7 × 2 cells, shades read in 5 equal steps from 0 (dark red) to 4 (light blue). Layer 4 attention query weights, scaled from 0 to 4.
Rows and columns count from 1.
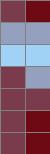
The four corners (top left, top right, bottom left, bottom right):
1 0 1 0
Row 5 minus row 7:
0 1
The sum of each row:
1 6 8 4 2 1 1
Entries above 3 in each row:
0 0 2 0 0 0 0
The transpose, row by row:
1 3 4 1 1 1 1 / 0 3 4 3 1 0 0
